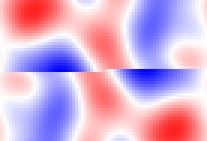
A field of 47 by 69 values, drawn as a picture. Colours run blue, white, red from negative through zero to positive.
Roughest part: centre. Average level on the scale: 50%. Symmetry: a half turn. Lone odd cells: none.
